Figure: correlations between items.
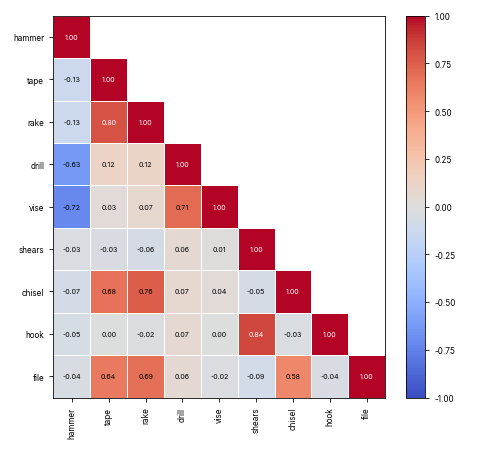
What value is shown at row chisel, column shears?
-0.05
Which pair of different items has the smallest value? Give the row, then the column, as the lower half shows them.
vise, hammer
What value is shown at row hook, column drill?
0.07
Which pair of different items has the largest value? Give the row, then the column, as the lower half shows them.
hook, shears
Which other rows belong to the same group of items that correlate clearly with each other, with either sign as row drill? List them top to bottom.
hammer, vise
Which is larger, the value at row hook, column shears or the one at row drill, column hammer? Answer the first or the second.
the first
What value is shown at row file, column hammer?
-0.04
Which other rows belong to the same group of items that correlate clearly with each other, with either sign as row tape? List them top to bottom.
rake, chisel, file
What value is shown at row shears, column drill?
0.06
